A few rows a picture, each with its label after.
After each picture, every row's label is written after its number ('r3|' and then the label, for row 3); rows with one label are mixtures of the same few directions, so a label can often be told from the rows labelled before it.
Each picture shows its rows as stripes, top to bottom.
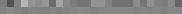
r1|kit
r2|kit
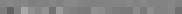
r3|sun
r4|kit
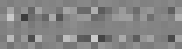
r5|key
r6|key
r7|kit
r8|sun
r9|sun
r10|key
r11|key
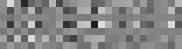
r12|kit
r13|key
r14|kit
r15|key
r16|sun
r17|sun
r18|key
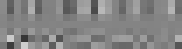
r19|key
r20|key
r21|key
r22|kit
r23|sun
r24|kit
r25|kit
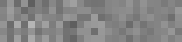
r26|sun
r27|kit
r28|key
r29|sun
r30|key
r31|sun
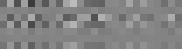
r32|sun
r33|key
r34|key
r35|sun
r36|key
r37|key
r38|sun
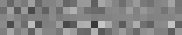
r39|key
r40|sun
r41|kit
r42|key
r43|key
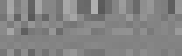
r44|key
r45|key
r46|sun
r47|sun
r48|kit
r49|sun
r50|sun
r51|sun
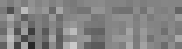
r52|sun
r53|kit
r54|kit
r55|sun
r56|sun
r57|kit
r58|sun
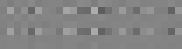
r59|key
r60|key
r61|sun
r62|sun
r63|key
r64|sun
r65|key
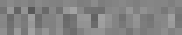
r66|key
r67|sun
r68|key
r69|key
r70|sun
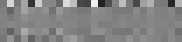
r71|key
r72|kit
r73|kit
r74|key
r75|kit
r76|sun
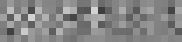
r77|key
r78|key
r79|sun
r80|key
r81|kit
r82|sun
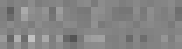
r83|key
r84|kit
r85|kit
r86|key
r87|sun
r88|sun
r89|sun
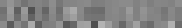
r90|kit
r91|sun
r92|sun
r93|key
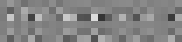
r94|kit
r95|kit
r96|key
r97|sun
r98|key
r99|key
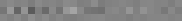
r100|key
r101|sun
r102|sun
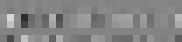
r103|sun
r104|key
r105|kit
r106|kit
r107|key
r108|kit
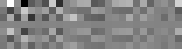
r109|kit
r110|kit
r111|sun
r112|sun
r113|kit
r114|kit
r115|sun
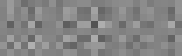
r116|kit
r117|key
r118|key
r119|key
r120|key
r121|key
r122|sun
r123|key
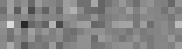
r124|key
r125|sun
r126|key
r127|kit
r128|sun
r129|key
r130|kit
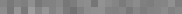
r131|key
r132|sun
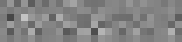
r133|sun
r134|key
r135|kit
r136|key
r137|key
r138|key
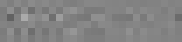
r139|sun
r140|sun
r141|kit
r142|key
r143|sun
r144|sun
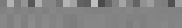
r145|key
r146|sun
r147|sun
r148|sun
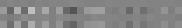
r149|sun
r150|sun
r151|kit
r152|sun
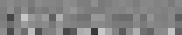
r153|key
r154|sun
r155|kit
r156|kit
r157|key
